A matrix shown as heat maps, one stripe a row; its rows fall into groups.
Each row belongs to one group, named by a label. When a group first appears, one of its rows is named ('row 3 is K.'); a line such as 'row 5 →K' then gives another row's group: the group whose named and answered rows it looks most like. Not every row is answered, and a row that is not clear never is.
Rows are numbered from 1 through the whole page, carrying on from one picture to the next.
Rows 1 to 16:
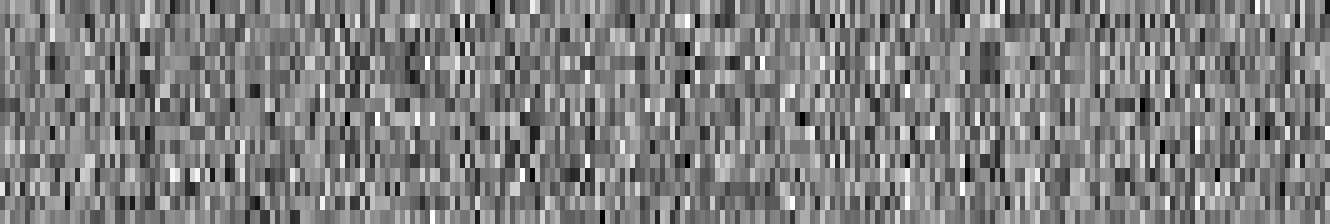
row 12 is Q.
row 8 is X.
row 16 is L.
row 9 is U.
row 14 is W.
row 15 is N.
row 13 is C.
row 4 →Q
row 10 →N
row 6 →Q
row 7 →N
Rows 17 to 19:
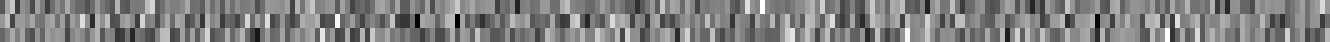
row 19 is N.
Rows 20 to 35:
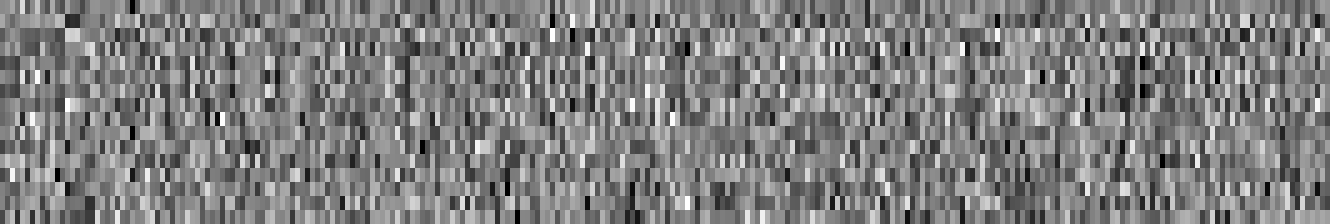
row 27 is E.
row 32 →C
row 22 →E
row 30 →N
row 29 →C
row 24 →X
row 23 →Q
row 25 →C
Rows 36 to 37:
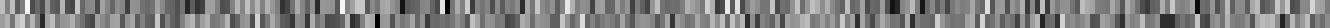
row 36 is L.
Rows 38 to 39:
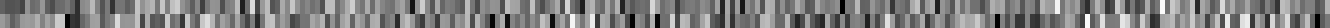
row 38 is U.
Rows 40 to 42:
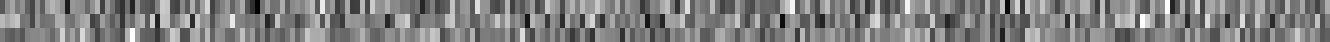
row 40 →N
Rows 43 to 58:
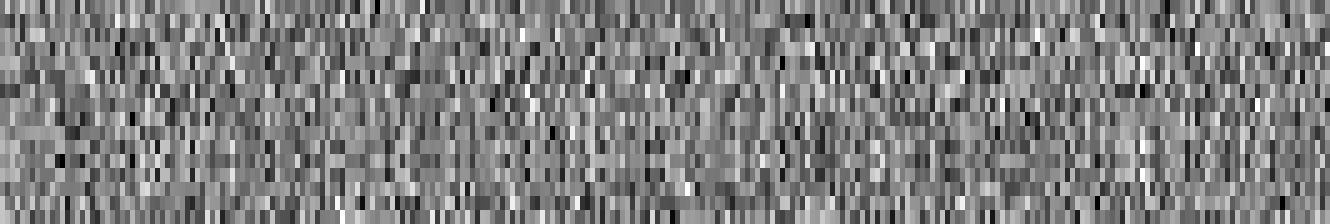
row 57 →W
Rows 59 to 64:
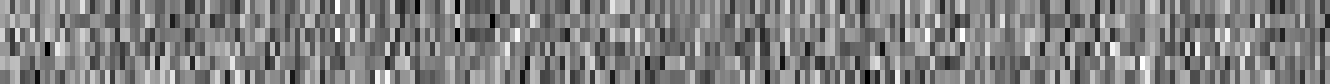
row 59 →W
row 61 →W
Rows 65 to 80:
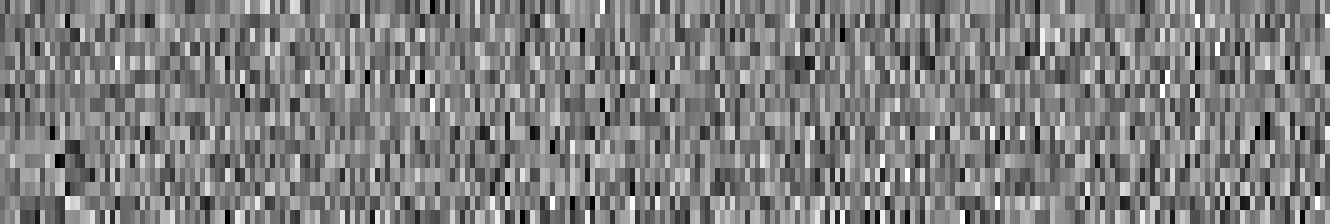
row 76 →C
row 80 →Q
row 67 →U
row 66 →N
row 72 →L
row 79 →E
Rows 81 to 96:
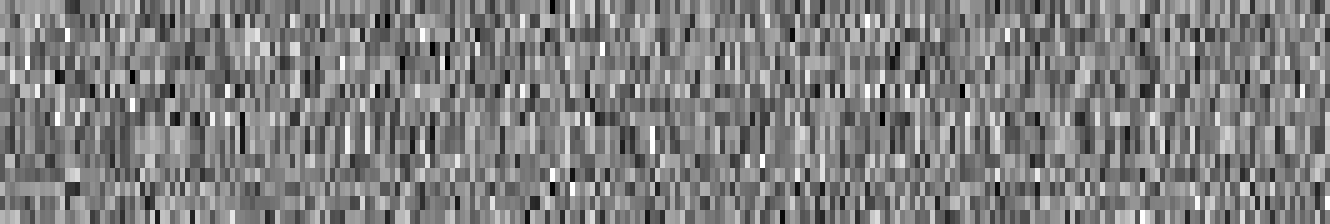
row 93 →E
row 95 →N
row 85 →L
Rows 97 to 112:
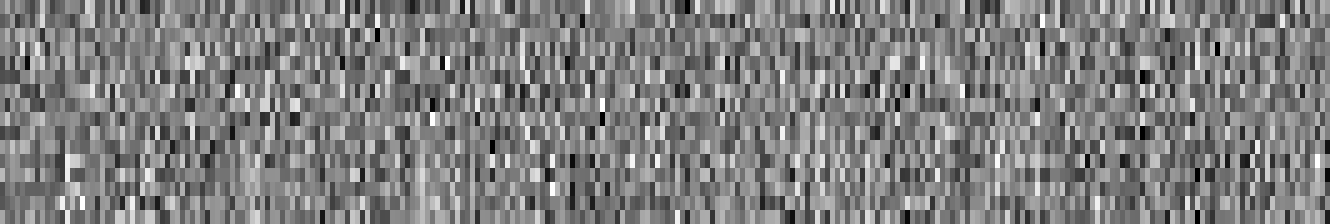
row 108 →E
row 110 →E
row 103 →Q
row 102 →X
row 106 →X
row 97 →Q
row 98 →U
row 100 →C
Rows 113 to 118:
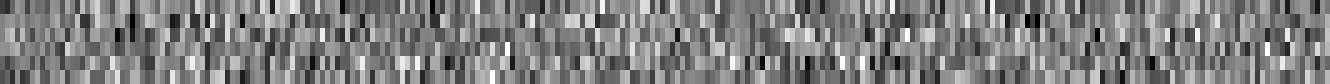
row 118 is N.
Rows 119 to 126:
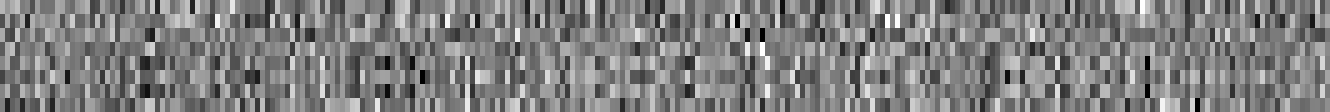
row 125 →Q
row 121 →W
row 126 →U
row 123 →Q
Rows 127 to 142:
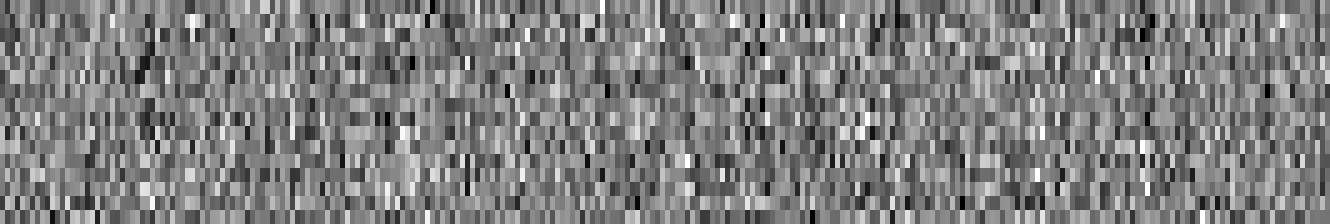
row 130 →W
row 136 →W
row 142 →W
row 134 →W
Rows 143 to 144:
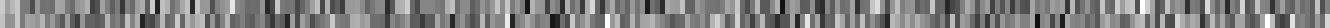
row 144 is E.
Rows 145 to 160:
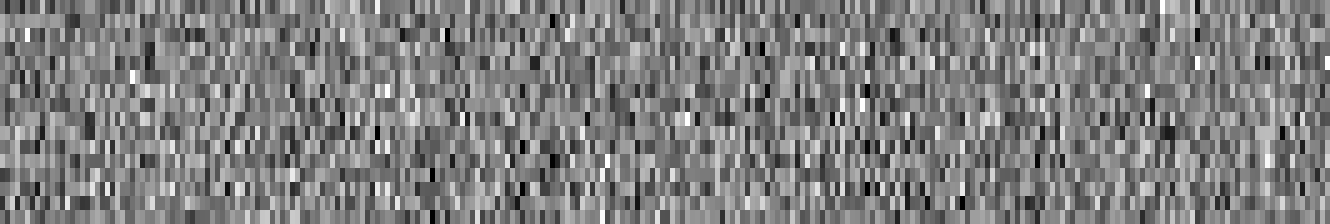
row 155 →Q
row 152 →W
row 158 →Q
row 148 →W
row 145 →U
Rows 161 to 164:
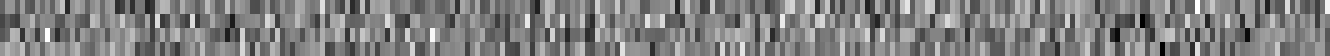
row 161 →N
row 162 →X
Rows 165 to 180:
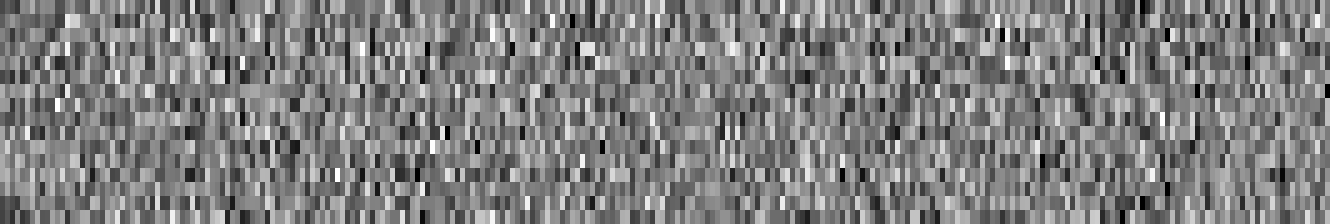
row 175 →L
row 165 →X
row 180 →N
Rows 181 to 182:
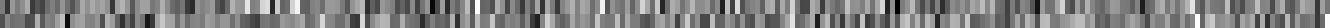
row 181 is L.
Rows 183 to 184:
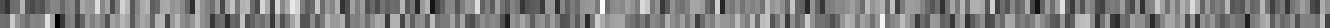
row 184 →C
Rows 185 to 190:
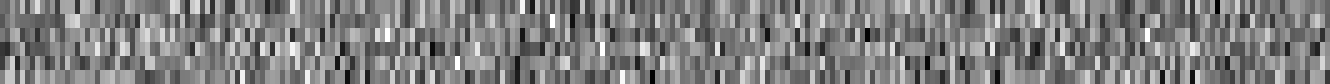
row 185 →C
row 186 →E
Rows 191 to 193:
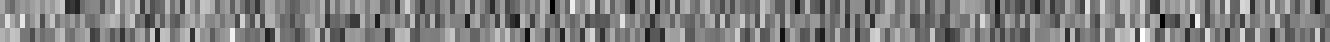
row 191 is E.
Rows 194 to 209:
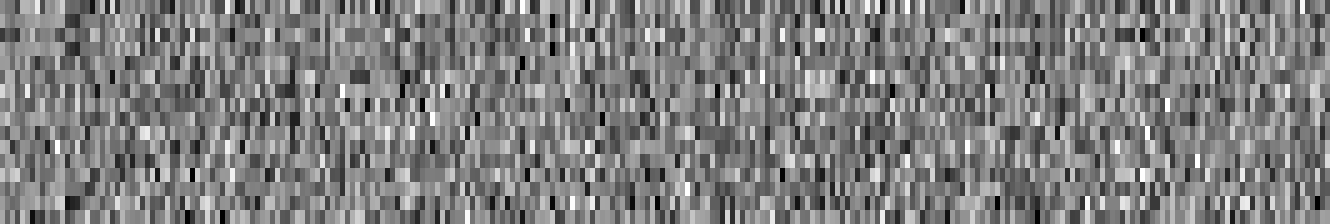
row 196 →X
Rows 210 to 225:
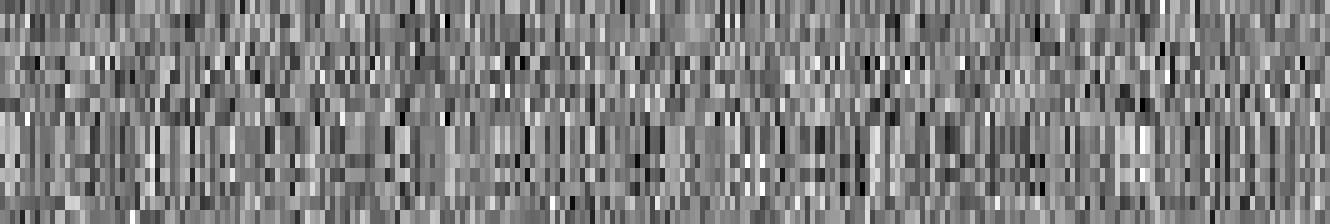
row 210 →U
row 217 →X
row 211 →L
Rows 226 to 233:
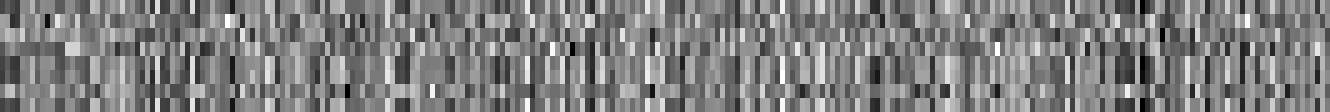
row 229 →E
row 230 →X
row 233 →X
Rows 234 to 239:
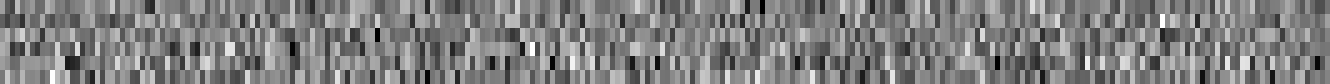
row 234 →W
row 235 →U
